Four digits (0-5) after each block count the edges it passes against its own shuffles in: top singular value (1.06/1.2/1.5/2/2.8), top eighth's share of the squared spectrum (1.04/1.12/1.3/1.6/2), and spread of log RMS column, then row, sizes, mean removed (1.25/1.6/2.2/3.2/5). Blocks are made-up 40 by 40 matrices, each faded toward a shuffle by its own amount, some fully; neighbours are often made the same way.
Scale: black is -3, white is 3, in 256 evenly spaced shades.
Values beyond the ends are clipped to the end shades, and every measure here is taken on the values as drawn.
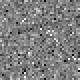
0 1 0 0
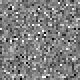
0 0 0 1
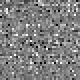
1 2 0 2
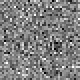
3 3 1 1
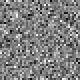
3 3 0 1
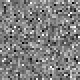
2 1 0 0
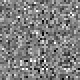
3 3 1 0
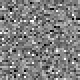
2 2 0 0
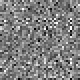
3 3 2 1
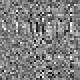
4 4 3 2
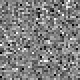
0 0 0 0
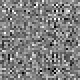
3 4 1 2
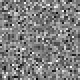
1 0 0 0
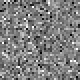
0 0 1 0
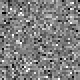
0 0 0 0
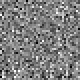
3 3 1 1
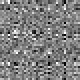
4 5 3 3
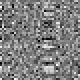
4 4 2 2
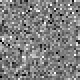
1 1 0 0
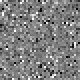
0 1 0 0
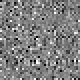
3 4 1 2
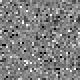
2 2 0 1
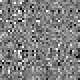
4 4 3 2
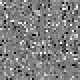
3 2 0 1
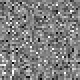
2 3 1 0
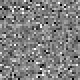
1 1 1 0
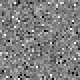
0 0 0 0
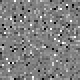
2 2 0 0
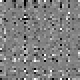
4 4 3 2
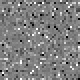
2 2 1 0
